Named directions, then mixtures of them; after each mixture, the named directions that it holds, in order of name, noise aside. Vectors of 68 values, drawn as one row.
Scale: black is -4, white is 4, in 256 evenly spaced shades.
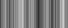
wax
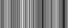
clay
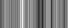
clay, wax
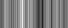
clay, wax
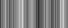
wax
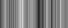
clay, wax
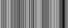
clay, wax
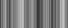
wax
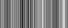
clay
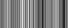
clay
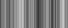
wax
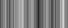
wax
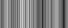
clay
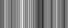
clay, wax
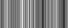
clay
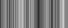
wax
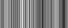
clay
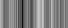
clay, wax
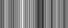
clay, wax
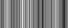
clay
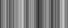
wax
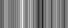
clay, wax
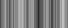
wax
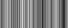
clay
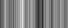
clay, wax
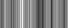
clay, wax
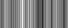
clay, wax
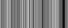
clay, wax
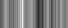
clay, wax
